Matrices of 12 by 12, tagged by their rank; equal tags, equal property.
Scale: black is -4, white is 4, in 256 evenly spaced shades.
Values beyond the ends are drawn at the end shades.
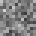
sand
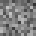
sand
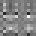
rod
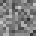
sand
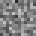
sand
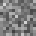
sand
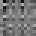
rod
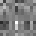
rod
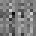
rod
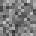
sand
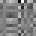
rod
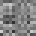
rod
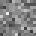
sand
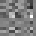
rod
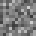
sand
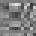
rod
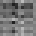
rod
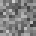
sand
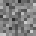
sand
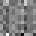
rod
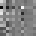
rod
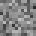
sand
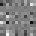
rod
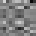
rod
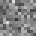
sand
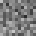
sand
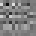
rod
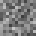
sand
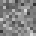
sand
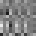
rod
